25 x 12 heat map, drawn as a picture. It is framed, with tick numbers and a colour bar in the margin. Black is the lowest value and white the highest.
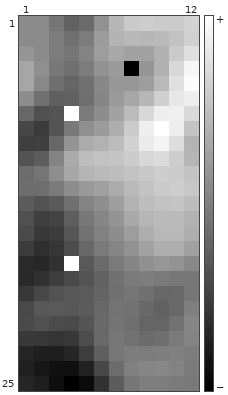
Lone odd cells: 3, 2 higher and 1 lower than their neighbours. Slope: up to the top right. Average level on the scale: 50%. Ninth with the highest average: top right.
